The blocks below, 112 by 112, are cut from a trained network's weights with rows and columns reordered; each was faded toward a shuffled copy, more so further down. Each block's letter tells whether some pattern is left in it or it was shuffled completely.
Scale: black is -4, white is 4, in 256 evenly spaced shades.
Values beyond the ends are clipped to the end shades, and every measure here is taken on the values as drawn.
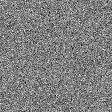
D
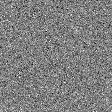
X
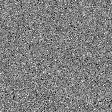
X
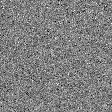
X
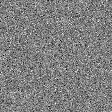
X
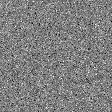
X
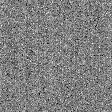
D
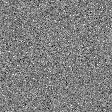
X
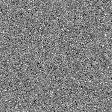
X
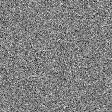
D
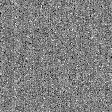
D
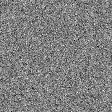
X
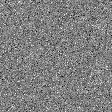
X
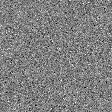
D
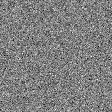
X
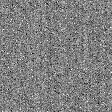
D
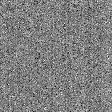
D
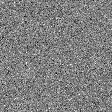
X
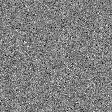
X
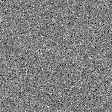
D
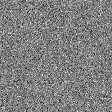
X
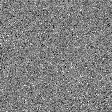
D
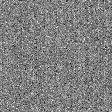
D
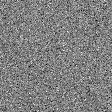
X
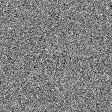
X
